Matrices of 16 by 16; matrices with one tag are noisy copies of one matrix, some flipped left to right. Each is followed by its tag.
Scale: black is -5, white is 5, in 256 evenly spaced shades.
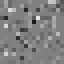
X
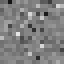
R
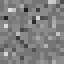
X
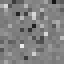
R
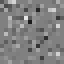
X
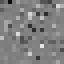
R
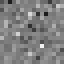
R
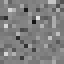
X
